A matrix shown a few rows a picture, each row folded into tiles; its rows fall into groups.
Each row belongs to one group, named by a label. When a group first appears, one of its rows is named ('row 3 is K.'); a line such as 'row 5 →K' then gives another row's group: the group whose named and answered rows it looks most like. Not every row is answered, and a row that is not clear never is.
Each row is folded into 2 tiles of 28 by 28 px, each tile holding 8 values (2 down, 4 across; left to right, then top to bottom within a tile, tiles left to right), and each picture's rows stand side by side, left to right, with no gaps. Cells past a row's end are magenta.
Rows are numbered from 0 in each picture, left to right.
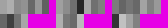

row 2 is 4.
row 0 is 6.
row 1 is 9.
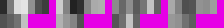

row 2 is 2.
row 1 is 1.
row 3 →1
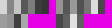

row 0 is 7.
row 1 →2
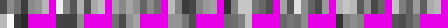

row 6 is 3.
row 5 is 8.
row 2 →6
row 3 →1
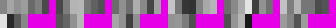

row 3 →1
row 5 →7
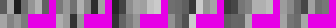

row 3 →9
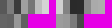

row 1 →1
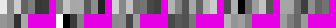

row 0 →7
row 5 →9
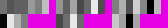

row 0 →4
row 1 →2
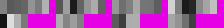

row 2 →6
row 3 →1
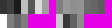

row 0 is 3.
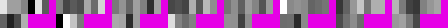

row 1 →4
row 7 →1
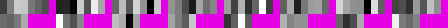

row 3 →9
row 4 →2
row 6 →6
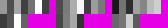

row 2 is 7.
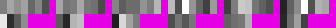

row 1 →6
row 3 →8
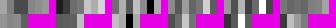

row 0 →1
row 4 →2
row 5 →4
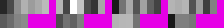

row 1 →8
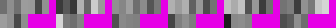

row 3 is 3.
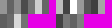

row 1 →8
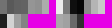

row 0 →4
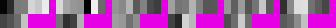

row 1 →6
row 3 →6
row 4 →2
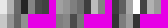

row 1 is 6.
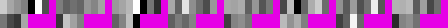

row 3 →8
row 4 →3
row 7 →3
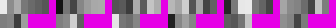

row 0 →7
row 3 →3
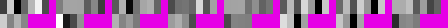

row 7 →3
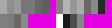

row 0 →7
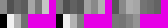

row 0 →4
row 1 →4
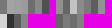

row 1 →8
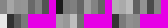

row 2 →3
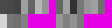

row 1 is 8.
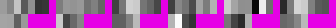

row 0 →7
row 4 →6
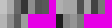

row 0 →9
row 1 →3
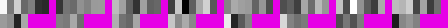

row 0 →7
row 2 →9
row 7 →3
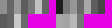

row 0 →2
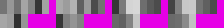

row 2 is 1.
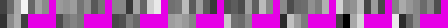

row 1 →3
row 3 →7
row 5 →4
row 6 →6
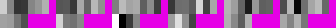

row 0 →1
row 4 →9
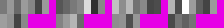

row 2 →7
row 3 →8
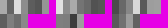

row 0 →8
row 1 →7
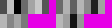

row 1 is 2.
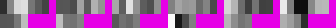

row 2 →8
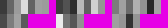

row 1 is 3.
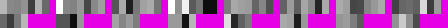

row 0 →6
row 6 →1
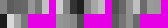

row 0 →4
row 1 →1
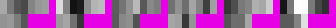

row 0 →1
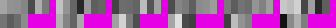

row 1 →9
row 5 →3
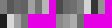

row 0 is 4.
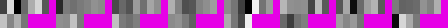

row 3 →1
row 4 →9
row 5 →6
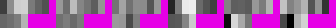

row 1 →8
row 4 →4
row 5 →6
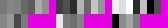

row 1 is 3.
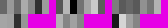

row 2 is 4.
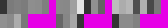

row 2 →3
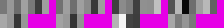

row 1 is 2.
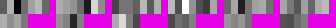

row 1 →6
